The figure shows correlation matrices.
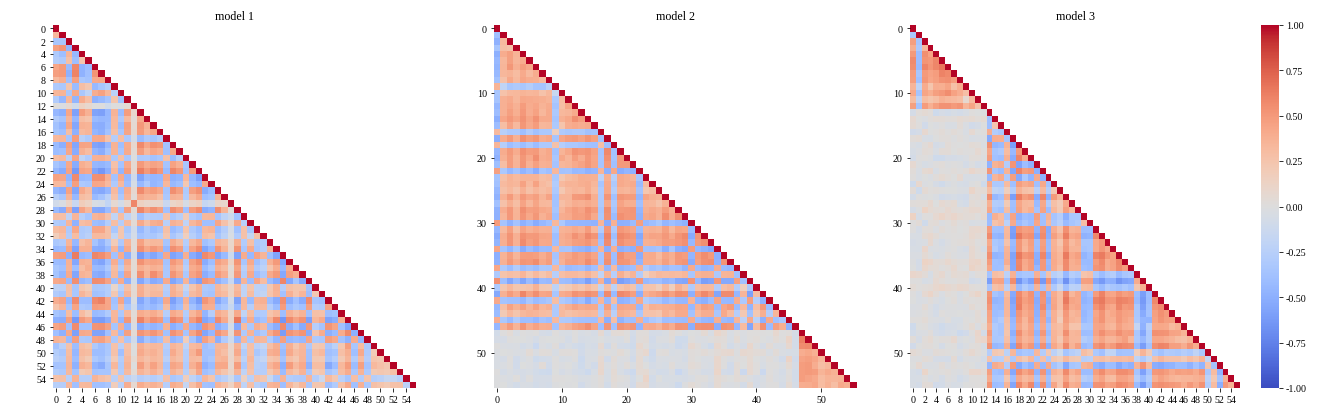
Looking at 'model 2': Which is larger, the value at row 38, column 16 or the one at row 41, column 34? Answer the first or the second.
the first
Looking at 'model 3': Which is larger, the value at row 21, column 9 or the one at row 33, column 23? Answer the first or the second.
the first
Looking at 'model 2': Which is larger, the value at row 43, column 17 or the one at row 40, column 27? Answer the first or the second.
the first
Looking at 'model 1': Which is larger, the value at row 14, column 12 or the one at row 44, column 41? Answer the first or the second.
the second
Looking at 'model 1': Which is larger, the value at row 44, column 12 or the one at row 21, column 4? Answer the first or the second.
the second
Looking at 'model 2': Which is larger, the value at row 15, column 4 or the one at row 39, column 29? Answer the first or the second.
the first
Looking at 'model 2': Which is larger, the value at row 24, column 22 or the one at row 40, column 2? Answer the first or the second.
the second
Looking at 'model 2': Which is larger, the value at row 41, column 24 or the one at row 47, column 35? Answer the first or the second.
the first
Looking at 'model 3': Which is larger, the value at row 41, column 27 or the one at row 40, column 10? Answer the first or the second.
the first
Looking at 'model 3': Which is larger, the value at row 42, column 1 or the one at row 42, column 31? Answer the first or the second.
the second
